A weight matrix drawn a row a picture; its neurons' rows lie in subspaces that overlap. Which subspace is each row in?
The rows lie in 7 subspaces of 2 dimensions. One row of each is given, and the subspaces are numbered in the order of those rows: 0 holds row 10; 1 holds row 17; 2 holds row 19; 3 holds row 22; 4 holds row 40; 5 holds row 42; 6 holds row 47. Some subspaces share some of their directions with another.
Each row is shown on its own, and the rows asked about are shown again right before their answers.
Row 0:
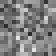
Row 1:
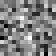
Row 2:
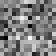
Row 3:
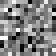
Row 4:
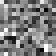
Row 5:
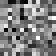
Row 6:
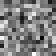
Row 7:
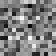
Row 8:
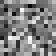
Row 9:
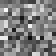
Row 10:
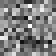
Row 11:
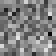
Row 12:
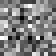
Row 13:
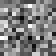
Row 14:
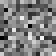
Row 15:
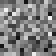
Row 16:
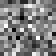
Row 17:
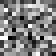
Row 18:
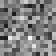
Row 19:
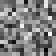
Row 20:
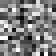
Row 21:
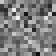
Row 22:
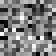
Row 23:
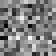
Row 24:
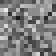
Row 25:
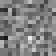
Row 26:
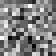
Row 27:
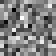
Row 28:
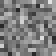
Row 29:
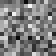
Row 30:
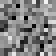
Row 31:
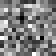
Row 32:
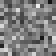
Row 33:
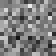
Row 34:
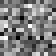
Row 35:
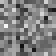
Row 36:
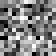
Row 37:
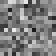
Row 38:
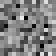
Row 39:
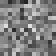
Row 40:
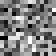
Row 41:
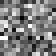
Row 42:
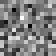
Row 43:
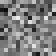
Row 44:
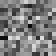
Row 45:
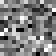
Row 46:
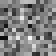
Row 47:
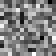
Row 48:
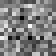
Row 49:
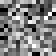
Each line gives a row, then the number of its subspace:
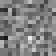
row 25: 4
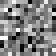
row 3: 4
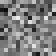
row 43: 5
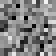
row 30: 0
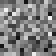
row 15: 2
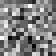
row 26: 3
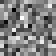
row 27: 5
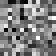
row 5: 4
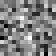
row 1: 2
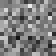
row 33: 2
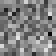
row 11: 2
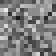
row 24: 5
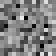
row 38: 0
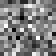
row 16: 4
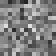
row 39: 4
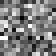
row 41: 3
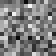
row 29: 2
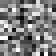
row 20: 2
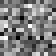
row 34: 3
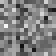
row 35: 1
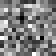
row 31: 6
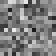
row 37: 4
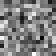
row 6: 6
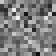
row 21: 5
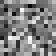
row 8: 3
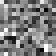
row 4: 3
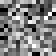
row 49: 5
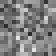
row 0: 1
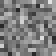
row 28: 6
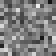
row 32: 6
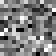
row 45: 3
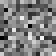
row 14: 1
